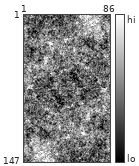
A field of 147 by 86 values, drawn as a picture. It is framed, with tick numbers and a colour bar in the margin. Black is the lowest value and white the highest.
Grain: blotchy. Ninth with the lowest average: centre. Slope: none. Symmetry: a half turn.
